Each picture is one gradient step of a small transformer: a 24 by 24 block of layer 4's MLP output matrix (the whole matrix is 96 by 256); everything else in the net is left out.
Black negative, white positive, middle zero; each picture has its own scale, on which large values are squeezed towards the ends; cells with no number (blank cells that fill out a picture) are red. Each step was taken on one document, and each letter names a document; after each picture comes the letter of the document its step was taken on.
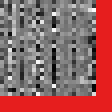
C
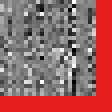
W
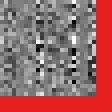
W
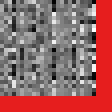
C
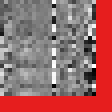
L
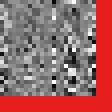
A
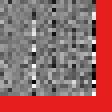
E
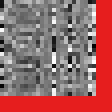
L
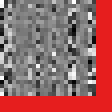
A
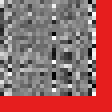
L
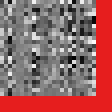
E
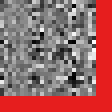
W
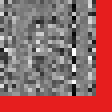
W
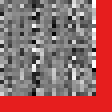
C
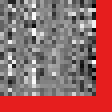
E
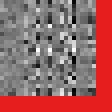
W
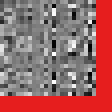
L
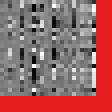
C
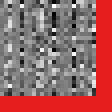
C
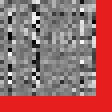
E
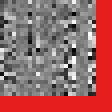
A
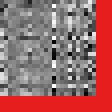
L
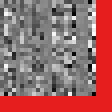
A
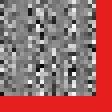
A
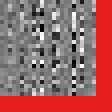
C
